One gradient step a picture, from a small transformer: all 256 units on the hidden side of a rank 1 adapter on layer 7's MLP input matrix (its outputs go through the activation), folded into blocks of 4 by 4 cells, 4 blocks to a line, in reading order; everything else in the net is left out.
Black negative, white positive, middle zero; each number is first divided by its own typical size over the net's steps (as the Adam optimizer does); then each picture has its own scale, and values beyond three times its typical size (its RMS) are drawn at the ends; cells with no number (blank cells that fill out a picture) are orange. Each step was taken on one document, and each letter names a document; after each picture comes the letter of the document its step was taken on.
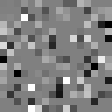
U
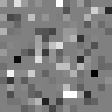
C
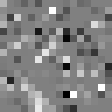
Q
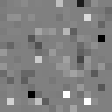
C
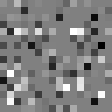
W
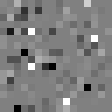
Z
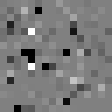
Z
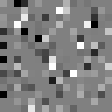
W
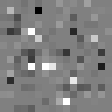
Z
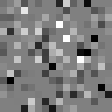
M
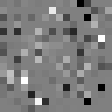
C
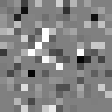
M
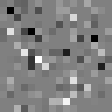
Z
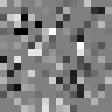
M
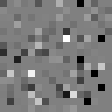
C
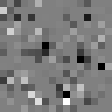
C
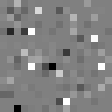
Z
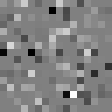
Q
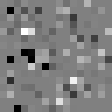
Z
